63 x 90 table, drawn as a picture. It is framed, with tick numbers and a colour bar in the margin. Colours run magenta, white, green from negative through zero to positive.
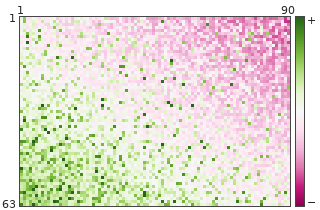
Grain: fine. Ninth with the lowest average: top right. Stripes: none. Odd rows or columns: none. Mirror symmetry: none. Ninth with the highest average: bottom left. Slope: up to the bottom left.
